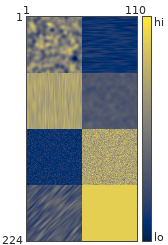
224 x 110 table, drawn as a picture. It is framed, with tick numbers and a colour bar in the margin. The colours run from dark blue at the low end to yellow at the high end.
The table splits into 4 rows of 2 panels. Panel 1,1: middling, blotchy, strong in contrast. Panel 1,2: very low, streaked across, faint in contrast. Panel 2,1: high, streaked downward, faint in contrast. Panel 2,2: low, blotchy, faint in contrast. Panel 3,1: very low, fine-grained, faint in contrast. Panel 3,2: high, fine-grained. Panel 4,1: low, slanting up to the right. Panel 4,2: very high, flat.
